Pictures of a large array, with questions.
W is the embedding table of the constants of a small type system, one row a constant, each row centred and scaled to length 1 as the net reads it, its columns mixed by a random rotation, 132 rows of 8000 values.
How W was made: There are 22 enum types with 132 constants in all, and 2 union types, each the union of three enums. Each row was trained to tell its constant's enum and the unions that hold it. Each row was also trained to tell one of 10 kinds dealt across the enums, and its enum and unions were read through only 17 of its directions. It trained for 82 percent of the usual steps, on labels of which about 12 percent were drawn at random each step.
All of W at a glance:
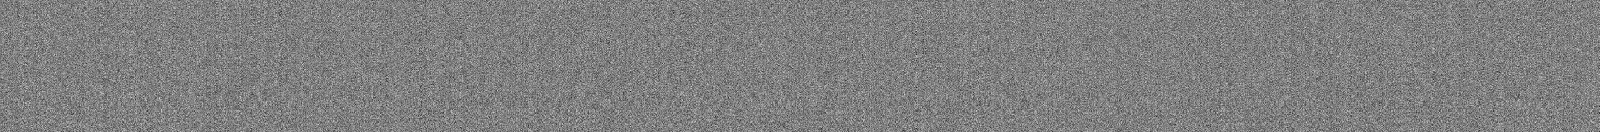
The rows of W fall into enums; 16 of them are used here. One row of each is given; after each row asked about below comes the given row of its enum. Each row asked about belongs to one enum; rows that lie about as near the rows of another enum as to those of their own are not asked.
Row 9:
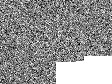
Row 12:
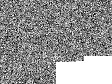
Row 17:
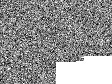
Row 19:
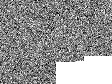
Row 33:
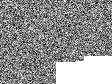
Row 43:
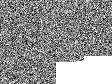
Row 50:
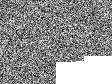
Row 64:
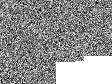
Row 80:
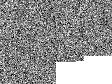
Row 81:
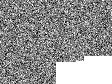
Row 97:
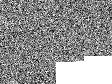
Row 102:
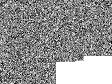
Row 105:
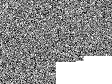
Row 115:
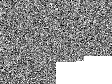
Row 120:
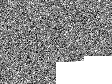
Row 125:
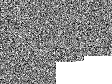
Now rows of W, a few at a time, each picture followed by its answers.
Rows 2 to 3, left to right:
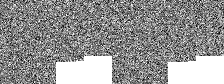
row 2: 102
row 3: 97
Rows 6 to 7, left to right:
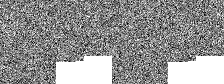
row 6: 17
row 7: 19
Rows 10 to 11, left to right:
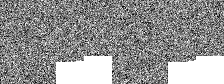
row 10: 12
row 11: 43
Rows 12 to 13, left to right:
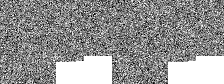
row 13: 12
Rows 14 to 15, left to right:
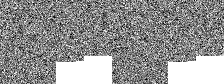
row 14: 97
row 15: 97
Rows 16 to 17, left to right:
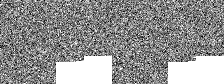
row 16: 43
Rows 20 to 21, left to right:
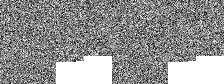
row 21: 12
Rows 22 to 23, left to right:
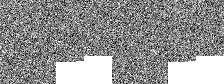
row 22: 105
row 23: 125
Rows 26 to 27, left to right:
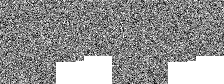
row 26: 81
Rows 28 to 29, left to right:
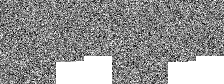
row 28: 120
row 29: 81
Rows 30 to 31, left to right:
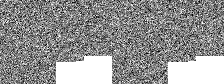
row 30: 9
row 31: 105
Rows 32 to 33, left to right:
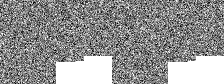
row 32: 64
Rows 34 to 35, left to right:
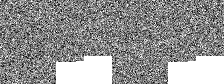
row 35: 115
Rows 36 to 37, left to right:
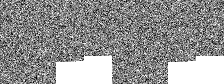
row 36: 125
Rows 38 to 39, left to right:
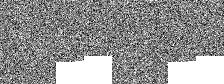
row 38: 125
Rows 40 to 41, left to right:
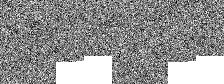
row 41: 19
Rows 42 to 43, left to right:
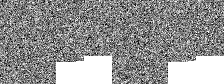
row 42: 80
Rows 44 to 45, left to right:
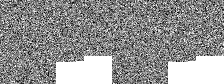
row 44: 97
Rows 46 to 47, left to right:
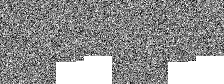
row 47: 80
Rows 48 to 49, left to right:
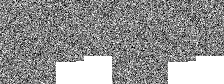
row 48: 105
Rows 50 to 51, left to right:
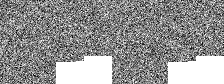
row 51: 105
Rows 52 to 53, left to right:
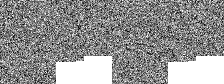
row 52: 12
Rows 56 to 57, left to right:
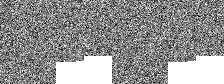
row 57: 19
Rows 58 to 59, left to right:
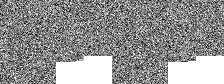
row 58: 102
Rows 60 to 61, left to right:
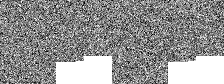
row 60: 17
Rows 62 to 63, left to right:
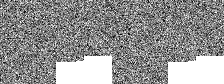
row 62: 125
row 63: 81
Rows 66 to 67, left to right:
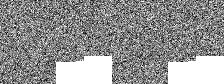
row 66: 19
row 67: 105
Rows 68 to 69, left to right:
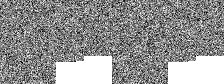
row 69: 12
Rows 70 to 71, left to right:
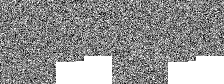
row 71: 115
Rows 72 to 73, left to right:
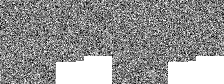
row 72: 81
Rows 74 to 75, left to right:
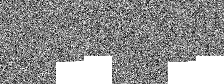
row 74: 115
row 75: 97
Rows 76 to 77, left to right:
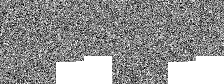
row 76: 43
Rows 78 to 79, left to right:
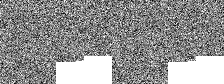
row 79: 102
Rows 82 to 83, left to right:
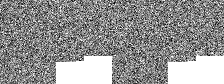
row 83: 97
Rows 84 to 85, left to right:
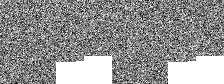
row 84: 33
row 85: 64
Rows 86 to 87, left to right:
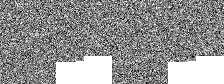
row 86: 105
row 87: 120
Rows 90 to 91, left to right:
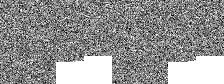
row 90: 120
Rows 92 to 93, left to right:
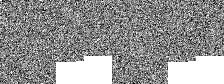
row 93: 17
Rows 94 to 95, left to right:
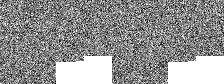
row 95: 19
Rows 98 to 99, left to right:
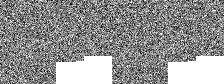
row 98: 81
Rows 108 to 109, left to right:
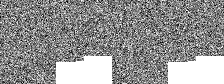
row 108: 17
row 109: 64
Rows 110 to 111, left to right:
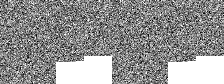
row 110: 120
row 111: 120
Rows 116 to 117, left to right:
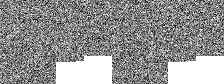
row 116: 19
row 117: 102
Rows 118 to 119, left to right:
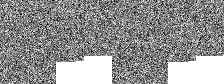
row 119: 80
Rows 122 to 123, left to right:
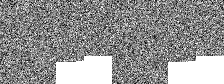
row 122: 81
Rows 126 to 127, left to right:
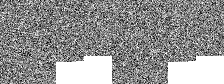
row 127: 125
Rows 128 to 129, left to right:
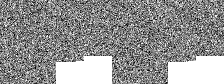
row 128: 64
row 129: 43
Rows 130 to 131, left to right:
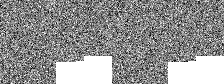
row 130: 64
